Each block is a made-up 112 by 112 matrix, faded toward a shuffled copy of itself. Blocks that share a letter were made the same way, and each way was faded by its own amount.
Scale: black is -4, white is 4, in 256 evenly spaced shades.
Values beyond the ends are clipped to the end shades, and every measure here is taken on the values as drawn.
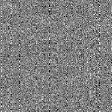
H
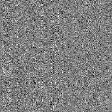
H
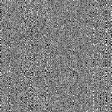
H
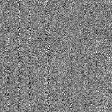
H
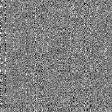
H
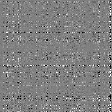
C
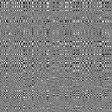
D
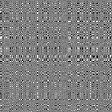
D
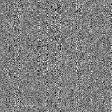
H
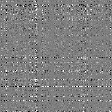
C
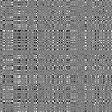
D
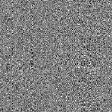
H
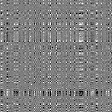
D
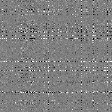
C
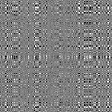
D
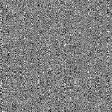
H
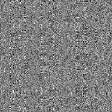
H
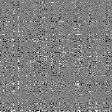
C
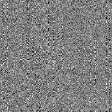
H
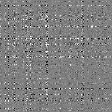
C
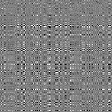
D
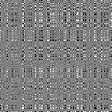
D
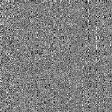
H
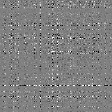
C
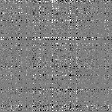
C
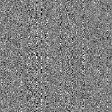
H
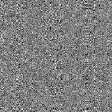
H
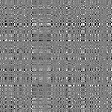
D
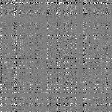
C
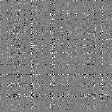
C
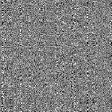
H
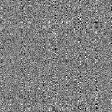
H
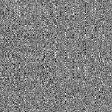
H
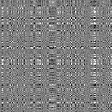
D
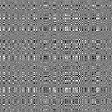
D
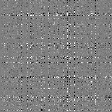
C
